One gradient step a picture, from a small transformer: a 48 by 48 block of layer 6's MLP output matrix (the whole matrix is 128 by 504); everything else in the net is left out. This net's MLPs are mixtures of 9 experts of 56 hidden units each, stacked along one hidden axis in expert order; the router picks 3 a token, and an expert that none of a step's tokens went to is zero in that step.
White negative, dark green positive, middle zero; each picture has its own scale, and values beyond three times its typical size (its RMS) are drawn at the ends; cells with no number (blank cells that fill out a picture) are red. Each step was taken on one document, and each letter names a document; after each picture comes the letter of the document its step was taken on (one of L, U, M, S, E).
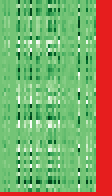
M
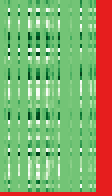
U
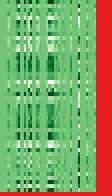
M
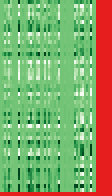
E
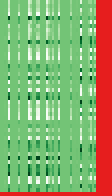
U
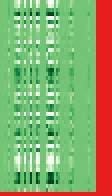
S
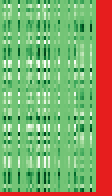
E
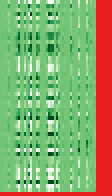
S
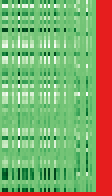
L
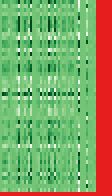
M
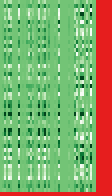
E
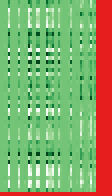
U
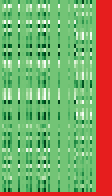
E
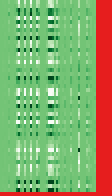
S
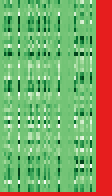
E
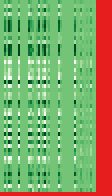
E
